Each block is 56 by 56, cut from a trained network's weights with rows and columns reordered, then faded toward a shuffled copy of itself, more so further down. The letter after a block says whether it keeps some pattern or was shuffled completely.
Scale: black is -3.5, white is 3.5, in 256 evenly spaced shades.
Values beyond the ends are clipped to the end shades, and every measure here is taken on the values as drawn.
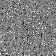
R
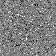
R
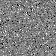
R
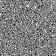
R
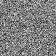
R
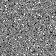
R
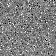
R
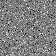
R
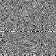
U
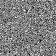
R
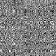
U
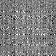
U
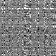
U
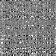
U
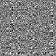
U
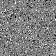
R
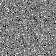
R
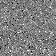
R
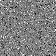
R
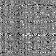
U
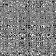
U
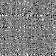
U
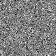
R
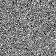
R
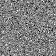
R
